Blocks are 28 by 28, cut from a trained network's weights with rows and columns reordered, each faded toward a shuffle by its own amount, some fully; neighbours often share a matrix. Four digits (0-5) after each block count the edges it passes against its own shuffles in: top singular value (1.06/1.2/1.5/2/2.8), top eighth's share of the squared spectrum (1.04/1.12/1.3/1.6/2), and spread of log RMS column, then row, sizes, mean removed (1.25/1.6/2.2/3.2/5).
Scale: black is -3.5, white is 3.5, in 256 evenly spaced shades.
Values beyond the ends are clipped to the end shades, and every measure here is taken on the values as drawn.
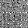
2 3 0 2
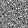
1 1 0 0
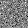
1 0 0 0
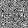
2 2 1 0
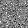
1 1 0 0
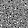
0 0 0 0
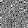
2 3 2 0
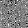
2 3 2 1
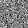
2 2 0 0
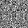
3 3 1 1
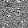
2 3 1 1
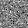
0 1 0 0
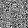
3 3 1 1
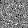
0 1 0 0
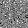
1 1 0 0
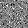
0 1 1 0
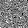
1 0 0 0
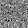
1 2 0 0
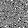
0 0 0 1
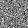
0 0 0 0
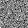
0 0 0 0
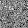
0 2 0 0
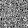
1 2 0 0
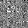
2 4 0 2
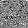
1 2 0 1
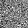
0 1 0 0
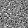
2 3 0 1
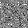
2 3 0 1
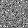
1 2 0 0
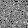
2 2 0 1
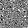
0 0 0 1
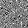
0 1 0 0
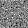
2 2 0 0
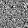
2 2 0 1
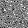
1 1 0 1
